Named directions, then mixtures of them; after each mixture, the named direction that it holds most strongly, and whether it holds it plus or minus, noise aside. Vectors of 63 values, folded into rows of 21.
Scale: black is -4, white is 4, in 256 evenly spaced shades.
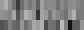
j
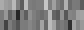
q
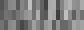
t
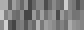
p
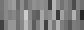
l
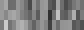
t, minus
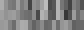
t, minus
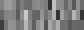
l, plus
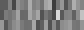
l, minus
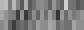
p, plus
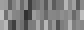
p, plus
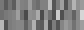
l, minus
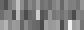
j, minus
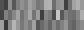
p, minus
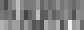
j, minus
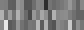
q, minus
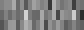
l, plus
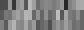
p, minus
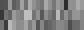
p, minus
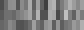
t, plus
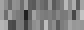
l, minus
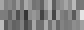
l, minus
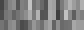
t, plus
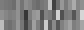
l, minus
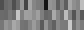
q, minus
